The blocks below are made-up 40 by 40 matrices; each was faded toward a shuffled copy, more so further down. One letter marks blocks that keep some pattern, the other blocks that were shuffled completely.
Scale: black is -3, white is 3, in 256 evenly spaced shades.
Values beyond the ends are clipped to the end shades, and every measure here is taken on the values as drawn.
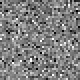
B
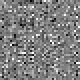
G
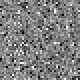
B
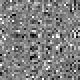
G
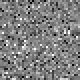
B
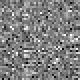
G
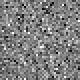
B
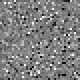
B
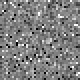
B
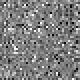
G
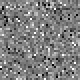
B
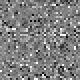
G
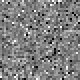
B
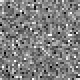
B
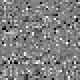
G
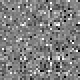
G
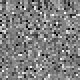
G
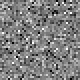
B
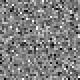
B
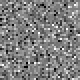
B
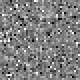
B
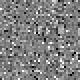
G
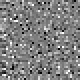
G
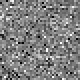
B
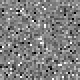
B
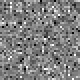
G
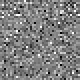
G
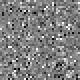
G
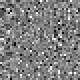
G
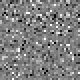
G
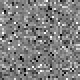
G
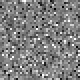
B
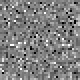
G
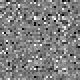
G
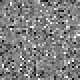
B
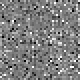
G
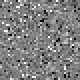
B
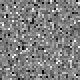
B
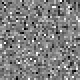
B
